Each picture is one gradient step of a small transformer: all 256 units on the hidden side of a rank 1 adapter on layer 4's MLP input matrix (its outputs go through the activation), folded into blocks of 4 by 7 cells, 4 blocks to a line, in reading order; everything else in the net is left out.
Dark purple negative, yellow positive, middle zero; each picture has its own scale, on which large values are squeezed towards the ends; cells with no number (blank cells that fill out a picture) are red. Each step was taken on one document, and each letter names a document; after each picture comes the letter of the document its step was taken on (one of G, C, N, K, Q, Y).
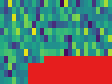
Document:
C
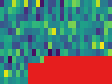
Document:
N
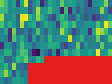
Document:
N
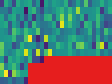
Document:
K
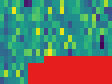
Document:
N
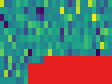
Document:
N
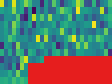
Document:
K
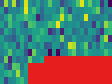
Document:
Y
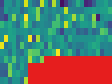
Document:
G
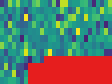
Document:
Y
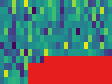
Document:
K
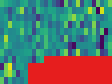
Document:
C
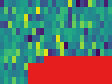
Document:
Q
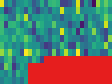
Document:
C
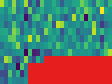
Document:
K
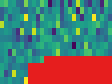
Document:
G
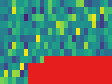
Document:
K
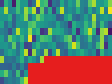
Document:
N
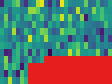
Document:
Y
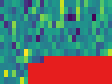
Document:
K
